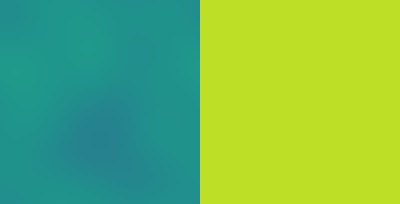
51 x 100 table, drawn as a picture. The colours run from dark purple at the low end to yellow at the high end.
It is made of 1 by 2 panels. Panel 1,1: middling, smooth, faint in contrast. Panel 1,2: very high, flat.
